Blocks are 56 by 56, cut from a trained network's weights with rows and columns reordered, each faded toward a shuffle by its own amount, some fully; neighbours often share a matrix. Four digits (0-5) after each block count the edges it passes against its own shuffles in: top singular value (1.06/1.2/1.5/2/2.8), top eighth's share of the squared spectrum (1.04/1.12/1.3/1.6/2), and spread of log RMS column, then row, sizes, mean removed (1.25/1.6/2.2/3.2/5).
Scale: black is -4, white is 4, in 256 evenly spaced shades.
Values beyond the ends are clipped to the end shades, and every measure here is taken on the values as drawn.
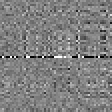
4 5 1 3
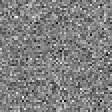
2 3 1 1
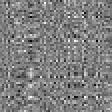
4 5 3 3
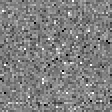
1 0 0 0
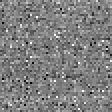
1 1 1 0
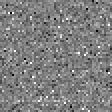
0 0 0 0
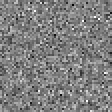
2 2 0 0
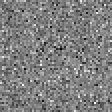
1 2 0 1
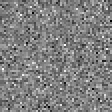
0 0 0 0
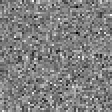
2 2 0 1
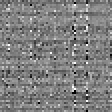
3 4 3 1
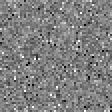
0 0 0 0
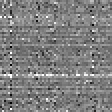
4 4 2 1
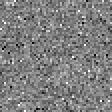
0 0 0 0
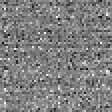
3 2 2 0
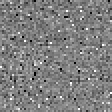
0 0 0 0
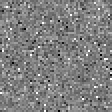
0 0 0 0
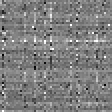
3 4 3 1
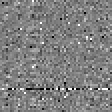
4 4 1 2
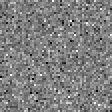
1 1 0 0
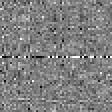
3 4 1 2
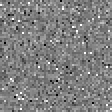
0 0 0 0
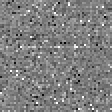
1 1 0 0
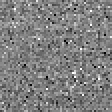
1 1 1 0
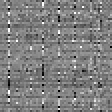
4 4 3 0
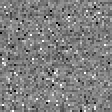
1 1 0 0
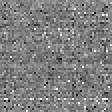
3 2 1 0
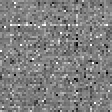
2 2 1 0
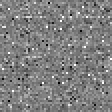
2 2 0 0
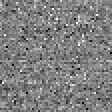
2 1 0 0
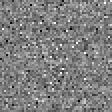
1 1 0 0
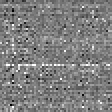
3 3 2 1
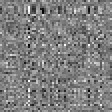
4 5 3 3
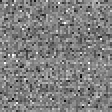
2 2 1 0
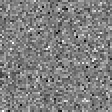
2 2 0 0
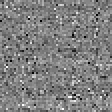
2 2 1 0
